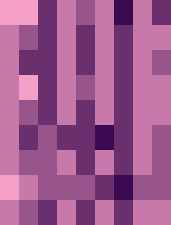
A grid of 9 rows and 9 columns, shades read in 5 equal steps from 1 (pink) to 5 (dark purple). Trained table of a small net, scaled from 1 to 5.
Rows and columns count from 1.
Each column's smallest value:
1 1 3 2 3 2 4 2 2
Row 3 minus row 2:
0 1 0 0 0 0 0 0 1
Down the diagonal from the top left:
1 3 4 2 4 5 4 3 2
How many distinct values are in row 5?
3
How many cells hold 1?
4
